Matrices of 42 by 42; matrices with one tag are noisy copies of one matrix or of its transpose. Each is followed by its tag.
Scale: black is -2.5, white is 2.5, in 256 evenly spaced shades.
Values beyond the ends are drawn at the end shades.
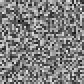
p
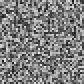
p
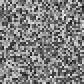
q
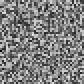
p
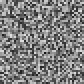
p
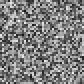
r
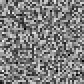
p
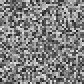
q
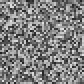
r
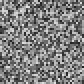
r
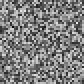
r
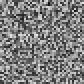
p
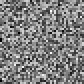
q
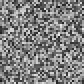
r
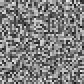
p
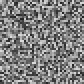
p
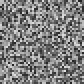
q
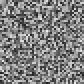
p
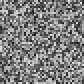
r
